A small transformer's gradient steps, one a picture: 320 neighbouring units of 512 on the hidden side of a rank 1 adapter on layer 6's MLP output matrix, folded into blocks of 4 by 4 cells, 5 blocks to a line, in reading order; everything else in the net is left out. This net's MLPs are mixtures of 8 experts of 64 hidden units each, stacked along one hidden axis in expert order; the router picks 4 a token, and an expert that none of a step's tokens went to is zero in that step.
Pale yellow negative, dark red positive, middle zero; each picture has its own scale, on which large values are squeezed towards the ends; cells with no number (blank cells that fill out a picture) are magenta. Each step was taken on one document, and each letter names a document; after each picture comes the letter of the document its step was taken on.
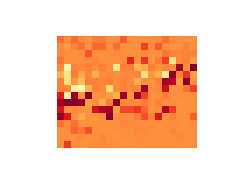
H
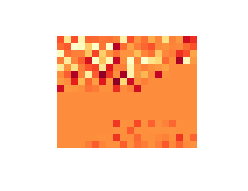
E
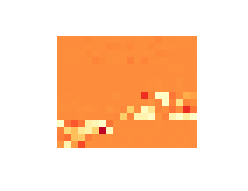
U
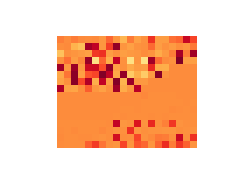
E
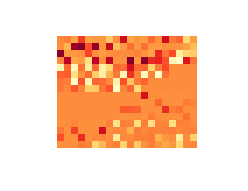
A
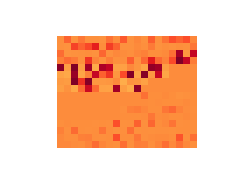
A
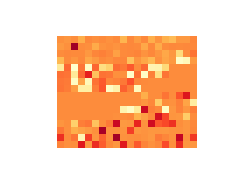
A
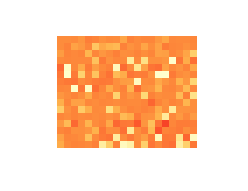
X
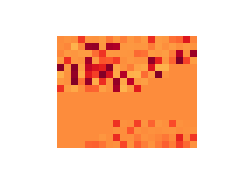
E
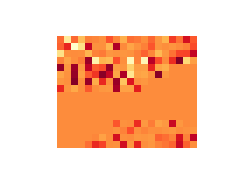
E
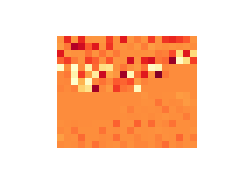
A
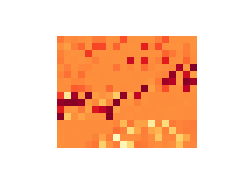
H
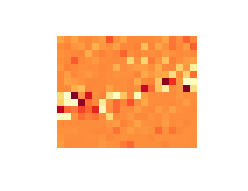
H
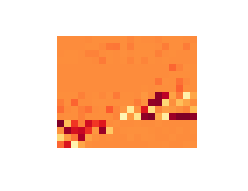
U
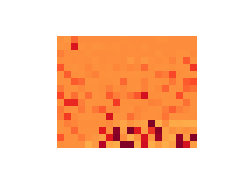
X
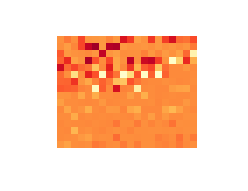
E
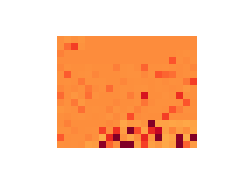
X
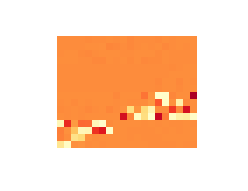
U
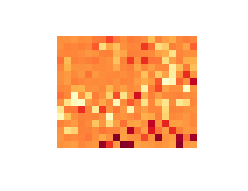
H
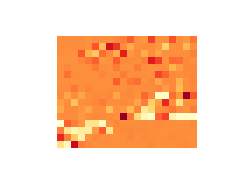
U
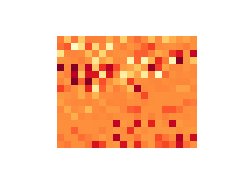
E
